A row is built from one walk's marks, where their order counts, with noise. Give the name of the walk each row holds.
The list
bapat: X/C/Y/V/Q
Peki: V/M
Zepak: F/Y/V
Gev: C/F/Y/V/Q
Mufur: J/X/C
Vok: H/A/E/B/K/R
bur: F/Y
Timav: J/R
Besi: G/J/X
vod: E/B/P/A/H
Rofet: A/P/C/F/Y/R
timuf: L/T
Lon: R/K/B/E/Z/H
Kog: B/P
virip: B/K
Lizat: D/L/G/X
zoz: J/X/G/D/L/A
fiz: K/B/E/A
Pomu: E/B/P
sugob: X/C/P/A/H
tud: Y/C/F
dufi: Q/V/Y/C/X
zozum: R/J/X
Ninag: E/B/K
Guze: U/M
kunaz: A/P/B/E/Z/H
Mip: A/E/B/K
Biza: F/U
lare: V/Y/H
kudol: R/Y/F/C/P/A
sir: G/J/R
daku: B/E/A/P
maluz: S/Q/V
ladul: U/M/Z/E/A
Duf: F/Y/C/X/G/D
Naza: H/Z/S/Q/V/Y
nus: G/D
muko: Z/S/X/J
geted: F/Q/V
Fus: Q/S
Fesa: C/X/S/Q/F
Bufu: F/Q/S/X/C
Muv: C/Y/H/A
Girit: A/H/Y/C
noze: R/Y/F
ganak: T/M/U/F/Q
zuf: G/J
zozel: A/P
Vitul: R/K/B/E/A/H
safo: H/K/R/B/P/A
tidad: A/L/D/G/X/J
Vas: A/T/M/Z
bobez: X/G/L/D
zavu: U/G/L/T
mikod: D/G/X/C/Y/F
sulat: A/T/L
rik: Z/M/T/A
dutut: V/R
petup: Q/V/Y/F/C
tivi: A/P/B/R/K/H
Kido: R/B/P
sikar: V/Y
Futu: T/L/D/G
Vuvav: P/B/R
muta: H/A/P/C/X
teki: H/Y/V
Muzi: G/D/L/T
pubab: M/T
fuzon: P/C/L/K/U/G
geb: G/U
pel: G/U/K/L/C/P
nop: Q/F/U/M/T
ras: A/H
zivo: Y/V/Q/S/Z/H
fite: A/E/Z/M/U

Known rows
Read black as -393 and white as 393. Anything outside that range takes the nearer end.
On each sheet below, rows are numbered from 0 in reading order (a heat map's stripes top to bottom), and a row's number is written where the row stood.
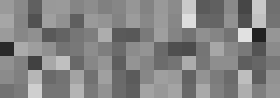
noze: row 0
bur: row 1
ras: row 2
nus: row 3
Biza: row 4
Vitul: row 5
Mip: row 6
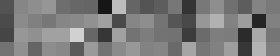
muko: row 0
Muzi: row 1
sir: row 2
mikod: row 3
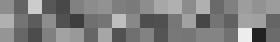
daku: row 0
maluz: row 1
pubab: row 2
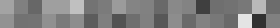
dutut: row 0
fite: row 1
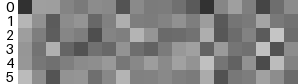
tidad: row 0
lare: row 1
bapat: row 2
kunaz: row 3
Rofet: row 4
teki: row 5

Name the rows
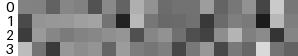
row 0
dufi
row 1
zozum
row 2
Futu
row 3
Peki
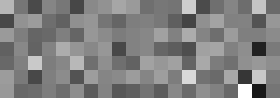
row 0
Gev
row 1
zoz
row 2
Girit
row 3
zavu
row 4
Ninag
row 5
tud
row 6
Vas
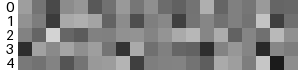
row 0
ganak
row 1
Guze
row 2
Pomu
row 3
zuf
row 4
sulat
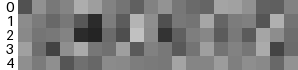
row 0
fuzon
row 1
Fesa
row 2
Fus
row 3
nop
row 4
sugob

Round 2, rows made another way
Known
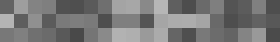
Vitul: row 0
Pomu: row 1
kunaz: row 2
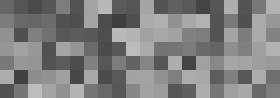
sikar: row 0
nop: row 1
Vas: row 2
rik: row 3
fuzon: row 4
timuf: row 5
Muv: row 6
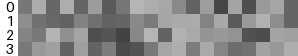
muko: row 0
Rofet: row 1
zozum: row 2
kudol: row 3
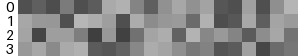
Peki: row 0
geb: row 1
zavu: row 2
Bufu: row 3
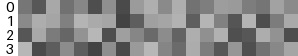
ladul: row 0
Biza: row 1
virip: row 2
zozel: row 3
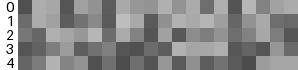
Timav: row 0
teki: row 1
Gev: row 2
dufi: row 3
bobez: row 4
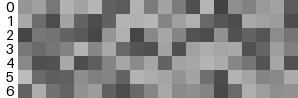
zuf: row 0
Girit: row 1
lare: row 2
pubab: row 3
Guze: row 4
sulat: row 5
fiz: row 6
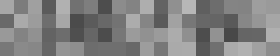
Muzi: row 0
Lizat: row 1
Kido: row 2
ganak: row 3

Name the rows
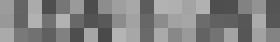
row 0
Ninag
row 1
Besi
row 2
fite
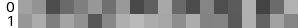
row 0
bur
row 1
Mufur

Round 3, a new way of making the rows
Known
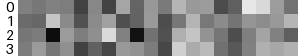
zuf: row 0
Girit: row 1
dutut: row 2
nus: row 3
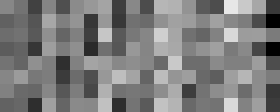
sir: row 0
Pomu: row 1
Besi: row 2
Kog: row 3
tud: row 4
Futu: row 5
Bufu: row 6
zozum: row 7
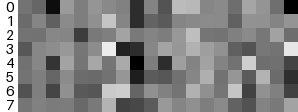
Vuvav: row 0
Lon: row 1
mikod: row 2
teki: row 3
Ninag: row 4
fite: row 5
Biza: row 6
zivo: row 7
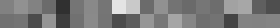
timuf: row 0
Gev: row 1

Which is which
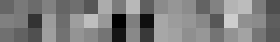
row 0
fuzon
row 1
Vok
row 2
safo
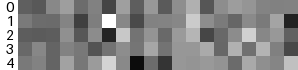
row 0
muta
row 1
noze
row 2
Mufur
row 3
geb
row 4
Vitul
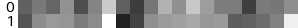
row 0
Zepak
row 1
lare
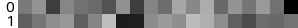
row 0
Guze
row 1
sikar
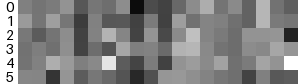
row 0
ladul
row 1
rik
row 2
Rofet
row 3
Duf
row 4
ras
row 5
maluz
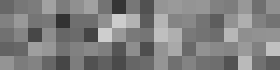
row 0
vod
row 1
Muzi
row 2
Lizat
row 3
sugob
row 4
Vas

